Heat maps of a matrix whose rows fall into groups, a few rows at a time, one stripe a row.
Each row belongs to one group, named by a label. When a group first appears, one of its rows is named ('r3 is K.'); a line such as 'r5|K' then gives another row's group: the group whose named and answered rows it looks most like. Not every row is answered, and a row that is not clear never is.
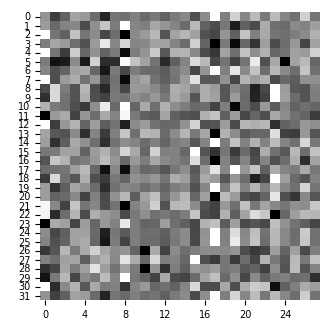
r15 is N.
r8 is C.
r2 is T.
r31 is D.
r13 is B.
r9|C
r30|T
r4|T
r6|D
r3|N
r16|N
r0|D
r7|T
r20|B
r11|C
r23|C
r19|D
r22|T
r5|B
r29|C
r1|N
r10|N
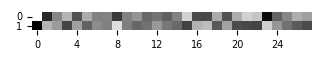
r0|T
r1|C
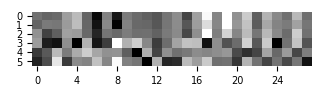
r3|B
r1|D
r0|D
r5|C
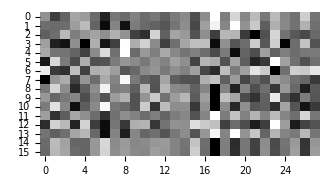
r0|D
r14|N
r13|D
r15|N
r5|C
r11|D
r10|N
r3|B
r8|N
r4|N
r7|C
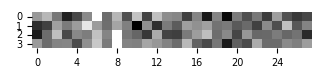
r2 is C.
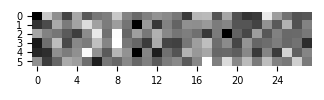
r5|D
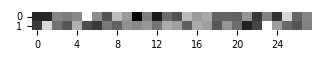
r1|C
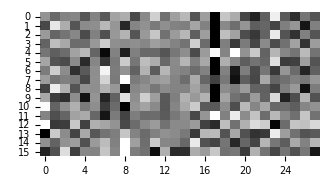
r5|B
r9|B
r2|B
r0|B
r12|T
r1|N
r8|N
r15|C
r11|D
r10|T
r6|N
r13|C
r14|N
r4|D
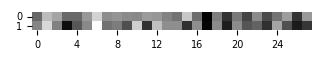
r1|N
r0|N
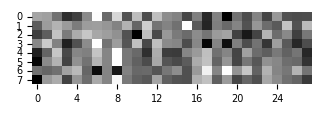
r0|N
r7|C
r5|C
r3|N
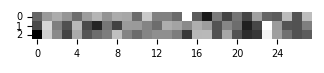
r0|N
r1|C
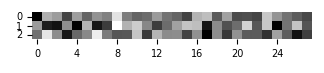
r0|C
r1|B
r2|N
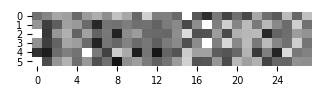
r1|D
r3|D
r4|B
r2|T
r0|N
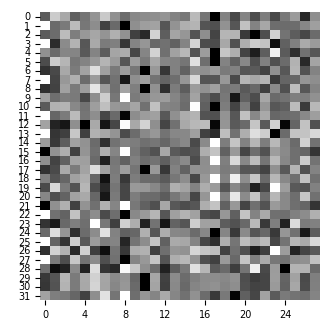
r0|N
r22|T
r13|T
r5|N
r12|B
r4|B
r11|T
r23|B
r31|N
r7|T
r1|T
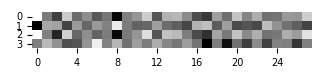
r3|N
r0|T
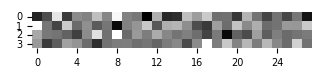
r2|N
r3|D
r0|C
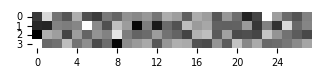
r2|C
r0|C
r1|B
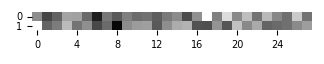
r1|T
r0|D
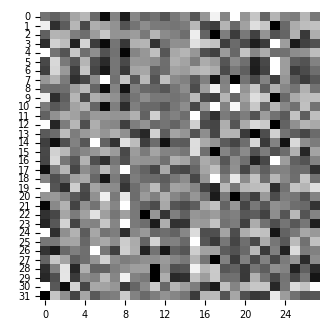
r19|T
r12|T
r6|C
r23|C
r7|N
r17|C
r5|C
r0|D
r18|D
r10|D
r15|N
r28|C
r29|C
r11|N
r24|T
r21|C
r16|C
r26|B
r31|C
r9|T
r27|N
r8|D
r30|T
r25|N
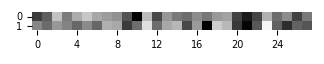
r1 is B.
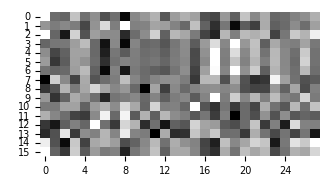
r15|T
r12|B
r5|D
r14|T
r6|D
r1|N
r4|D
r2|T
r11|N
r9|D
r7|C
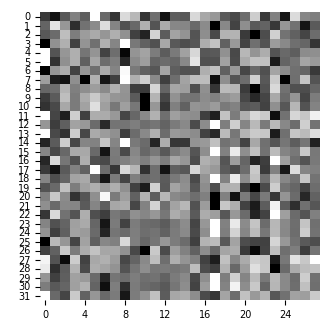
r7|B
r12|D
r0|B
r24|D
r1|N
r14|C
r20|N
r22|C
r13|T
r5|T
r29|D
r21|B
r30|D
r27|T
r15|D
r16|C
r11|T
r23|D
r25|C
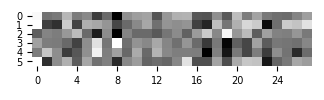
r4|N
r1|T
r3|N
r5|T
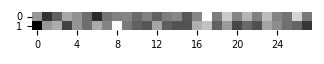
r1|C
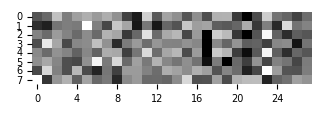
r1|B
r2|B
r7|T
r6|C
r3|N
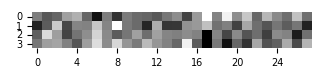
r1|C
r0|D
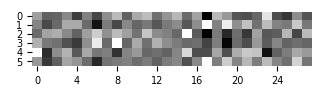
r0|B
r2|N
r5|D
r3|N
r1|D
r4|T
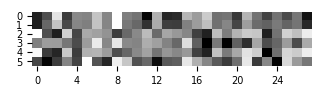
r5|B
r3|N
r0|C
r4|T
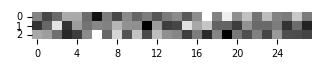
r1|C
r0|D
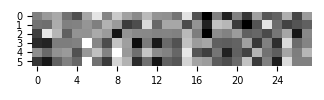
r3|B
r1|B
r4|N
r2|N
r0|N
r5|B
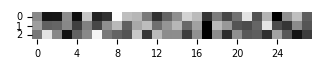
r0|B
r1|B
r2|N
